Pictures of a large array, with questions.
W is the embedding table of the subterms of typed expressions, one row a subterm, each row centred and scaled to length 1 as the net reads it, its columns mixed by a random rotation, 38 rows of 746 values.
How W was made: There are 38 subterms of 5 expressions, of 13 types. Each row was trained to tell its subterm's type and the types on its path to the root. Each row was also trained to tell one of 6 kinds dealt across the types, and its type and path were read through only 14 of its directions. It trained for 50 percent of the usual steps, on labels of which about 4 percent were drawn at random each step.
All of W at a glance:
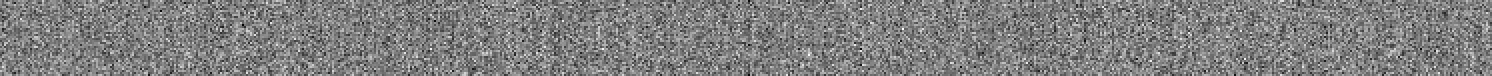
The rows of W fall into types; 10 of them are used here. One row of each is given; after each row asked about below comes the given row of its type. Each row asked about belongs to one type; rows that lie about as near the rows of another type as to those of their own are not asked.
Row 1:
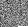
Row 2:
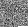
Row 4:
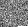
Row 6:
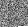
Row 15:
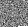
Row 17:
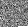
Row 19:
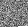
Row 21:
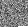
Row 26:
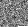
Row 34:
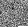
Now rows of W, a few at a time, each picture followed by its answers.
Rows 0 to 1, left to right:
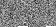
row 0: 34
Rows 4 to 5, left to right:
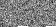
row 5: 26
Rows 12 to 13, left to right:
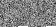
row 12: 15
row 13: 6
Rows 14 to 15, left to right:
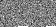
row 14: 1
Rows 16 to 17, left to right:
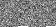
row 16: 19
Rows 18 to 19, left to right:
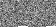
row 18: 6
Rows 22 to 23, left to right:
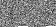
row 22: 34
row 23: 19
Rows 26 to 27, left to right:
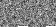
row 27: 26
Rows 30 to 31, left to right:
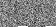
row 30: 6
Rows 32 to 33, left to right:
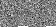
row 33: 17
